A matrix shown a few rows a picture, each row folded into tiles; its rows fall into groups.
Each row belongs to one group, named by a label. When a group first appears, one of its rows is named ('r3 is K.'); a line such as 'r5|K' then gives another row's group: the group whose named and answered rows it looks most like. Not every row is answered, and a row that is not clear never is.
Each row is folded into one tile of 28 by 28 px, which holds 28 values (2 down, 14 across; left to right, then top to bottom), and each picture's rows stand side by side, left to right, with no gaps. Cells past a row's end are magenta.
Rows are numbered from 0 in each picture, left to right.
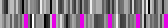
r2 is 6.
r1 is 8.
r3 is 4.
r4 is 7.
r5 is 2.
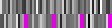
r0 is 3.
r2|2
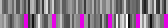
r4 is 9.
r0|6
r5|6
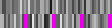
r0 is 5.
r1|8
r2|3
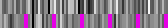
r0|6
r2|7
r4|7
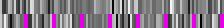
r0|6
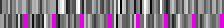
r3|6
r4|2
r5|7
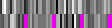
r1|2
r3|5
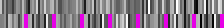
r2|5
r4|9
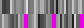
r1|4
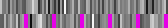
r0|3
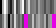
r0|7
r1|3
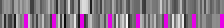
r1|5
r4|9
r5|5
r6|9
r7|2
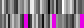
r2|4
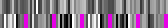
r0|9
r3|9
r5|7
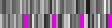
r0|5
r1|8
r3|5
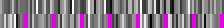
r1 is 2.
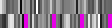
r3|9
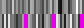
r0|8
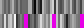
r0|9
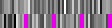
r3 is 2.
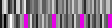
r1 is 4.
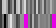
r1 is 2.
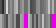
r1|5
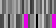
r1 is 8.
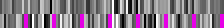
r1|8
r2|9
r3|5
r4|6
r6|6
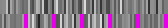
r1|6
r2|3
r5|2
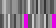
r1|3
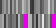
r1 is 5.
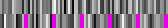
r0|8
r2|2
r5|6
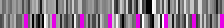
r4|6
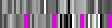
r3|9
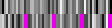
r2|7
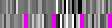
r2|3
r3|8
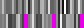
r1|7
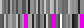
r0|3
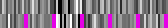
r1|7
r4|2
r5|3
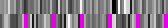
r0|4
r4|4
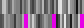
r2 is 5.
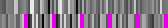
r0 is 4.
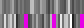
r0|9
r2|9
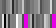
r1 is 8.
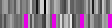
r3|2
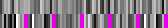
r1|8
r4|8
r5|8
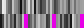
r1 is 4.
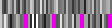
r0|6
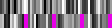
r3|7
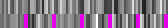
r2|7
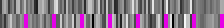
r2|3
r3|7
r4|5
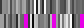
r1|2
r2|9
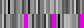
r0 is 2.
